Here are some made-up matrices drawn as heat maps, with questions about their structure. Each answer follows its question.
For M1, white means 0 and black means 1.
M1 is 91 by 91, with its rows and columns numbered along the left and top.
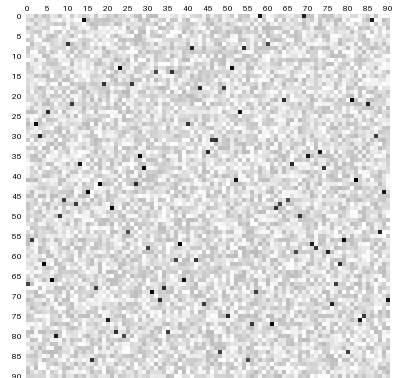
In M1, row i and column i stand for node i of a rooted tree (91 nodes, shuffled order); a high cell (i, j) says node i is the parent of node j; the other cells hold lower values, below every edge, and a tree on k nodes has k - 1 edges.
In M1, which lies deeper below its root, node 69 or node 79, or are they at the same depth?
node 79
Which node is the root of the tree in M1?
59
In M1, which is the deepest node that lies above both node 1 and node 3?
67
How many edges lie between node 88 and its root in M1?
5
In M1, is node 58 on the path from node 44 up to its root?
yes
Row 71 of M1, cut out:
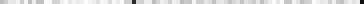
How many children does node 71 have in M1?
2
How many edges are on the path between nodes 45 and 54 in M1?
5
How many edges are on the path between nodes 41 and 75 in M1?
3
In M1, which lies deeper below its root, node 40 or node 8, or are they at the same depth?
node 40
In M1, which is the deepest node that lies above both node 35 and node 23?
77
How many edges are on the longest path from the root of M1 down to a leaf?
6
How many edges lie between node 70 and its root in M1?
6
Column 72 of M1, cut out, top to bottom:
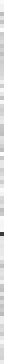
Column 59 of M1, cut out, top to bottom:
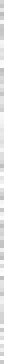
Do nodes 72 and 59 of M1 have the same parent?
no
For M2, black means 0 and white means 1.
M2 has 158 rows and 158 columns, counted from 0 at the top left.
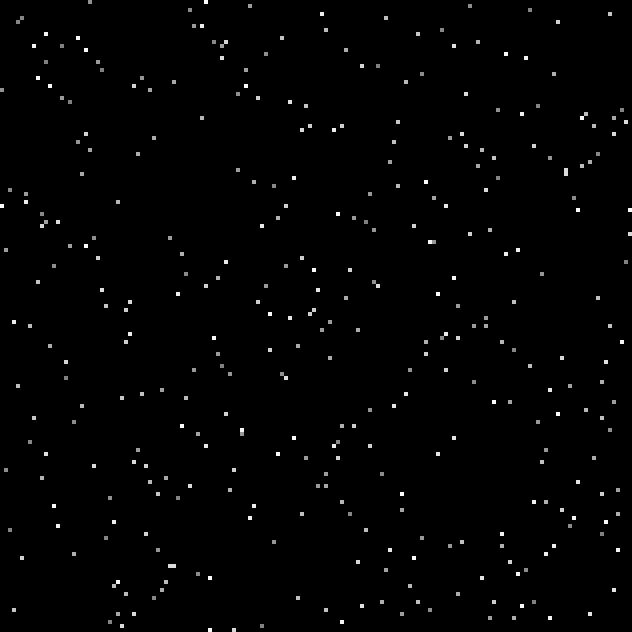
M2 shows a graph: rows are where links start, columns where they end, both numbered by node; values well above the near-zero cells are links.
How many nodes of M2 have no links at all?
0
